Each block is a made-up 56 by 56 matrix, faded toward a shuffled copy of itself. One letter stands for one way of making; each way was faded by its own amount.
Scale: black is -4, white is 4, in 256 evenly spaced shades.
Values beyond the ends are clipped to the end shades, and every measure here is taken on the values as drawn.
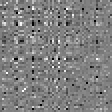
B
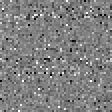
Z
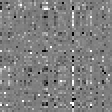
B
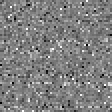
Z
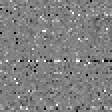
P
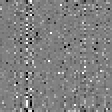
B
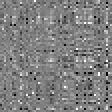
B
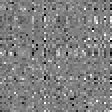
B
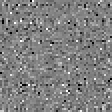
P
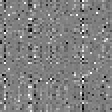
B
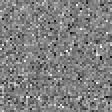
Z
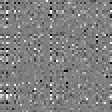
B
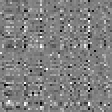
B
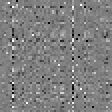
B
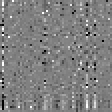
B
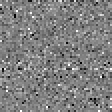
Z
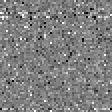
Z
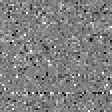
Z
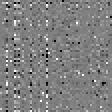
B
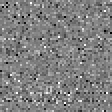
Z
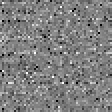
P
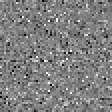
Z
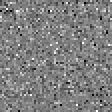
Z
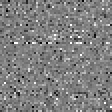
Z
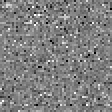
Z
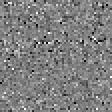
Z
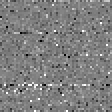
Z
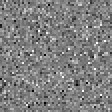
Z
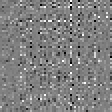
B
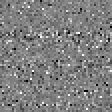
Z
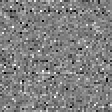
Z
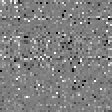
P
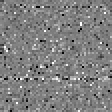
Z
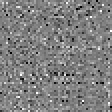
P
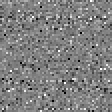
Z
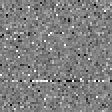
Z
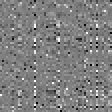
B
